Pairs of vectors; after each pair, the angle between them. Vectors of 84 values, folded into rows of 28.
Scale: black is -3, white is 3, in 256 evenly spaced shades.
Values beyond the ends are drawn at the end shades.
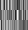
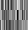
nearly opposite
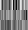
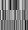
partly aligned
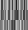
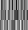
nearly parallel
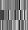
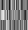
partly opposed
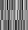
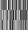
partly opposed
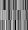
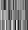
nearly parallel
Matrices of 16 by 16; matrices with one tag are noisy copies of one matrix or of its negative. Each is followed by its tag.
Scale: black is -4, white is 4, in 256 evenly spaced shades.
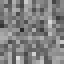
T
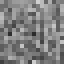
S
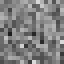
S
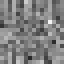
T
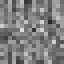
T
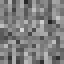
T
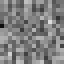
T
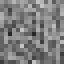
S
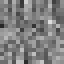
T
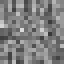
T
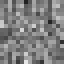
T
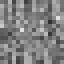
T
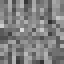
T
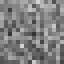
S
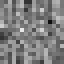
T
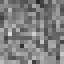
S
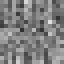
T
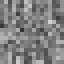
T
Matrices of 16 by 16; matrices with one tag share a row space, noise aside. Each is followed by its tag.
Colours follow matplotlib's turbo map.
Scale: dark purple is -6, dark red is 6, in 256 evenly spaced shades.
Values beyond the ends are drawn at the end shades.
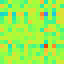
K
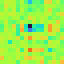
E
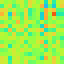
K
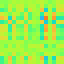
K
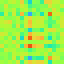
E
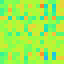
K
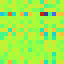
K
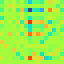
E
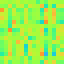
K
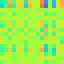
K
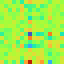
E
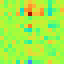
E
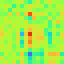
E
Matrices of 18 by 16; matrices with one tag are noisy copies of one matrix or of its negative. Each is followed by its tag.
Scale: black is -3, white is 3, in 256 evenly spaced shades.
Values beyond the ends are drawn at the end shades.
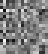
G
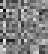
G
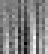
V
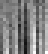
V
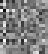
G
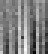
V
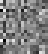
G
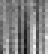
V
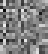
G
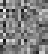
G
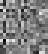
G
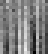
V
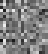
G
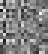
G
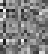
G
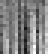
V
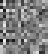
G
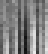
V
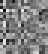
G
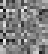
G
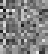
G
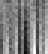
V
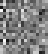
G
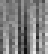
V
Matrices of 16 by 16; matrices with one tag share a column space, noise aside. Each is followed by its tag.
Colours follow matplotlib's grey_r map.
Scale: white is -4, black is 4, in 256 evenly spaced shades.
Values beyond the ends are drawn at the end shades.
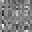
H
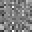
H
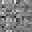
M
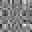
H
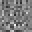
H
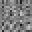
H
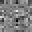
M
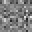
M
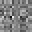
M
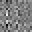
H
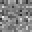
M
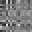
H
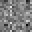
H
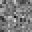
M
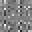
H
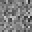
M
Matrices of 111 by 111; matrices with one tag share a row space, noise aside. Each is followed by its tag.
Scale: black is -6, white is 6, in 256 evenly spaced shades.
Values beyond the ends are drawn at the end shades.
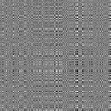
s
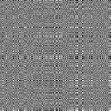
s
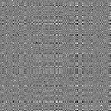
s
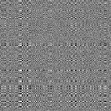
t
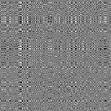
t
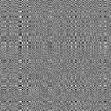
t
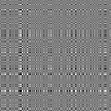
t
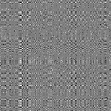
t
